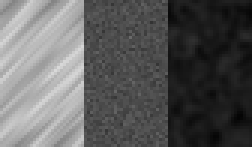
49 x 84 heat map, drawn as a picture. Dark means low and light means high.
The table splits into one row of 3 panels. Panel 1,1: high, slanting up to the right. Panel 1,2: low, fine-grained, faint in contrast. Panel 1,3: very low, blotchy, faint in contrast.
